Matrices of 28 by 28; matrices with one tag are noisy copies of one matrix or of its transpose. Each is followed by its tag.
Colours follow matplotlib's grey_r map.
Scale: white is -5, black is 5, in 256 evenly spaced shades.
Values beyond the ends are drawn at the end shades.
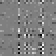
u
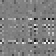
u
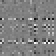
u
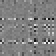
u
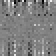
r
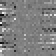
r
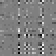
u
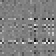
u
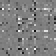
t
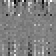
r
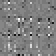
t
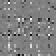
t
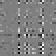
u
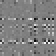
u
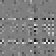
u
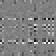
u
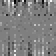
r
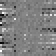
r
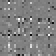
t
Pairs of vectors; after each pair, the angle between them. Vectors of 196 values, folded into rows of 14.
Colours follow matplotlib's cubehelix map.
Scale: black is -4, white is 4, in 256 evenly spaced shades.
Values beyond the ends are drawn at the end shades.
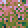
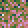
partly opposed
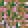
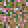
partly aligned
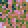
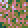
nearly opposite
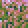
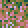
nearly opposite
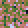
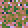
partly aligned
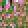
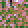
nearly parallel
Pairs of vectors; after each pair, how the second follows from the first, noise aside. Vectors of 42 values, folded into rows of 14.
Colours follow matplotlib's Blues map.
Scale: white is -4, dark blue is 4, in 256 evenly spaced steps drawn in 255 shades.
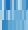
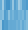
shrunk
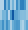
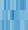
shrunk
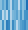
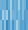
shrunk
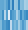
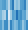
sign-scrambled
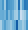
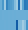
partly zeroed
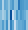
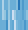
partly zeroed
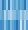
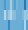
partly zeroed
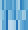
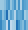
sign-scrambled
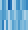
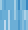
partly zeroed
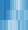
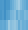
shrunk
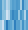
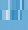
partly zeroed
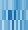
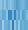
shrunk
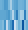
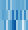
sign-scrambled
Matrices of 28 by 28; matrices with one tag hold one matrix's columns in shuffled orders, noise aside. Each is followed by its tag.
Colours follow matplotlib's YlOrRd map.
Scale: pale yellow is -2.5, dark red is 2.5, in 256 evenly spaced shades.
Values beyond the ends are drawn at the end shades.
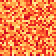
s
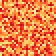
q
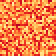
s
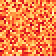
q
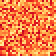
s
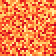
q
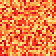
s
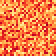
q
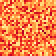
s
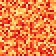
q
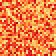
q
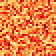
s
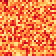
s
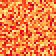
q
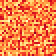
s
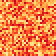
s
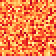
s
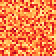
q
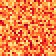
s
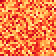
q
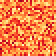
s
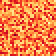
q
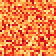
s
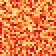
q
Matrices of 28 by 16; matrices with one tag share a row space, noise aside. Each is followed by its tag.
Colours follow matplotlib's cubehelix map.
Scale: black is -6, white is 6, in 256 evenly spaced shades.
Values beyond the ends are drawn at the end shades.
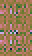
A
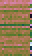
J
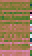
J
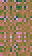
A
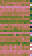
J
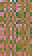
A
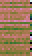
J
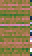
J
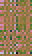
A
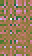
A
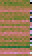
J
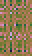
A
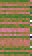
J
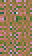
A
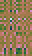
A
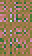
A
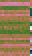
J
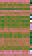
J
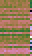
J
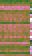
J
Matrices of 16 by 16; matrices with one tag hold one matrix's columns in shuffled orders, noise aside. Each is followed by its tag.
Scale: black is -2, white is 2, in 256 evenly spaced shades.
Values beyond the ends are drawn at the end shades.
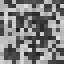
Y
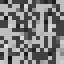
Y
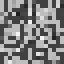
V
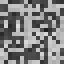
Y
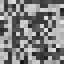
Y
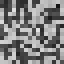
V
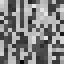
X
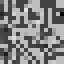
V
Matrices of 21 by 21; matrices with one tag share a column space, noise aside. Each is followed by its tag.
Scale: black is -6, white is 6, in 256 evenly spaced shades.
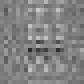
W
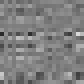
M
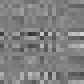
M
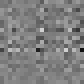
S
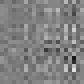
W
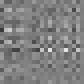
S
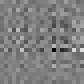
S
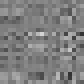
M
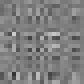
M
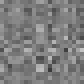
W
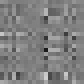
M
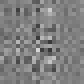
W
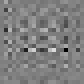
S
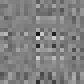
M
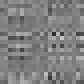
M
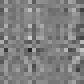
W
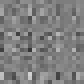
M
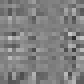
M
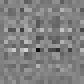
S
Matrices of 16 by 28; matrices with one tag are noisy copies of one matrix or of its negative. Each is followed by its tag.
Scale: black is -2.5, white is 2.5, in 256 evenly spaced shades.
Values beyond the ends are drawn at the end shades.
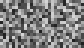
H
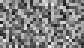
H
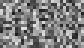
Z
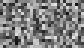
Z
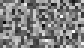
Z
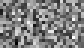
Z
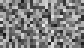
H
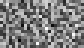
H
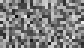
H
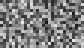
H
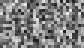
Z
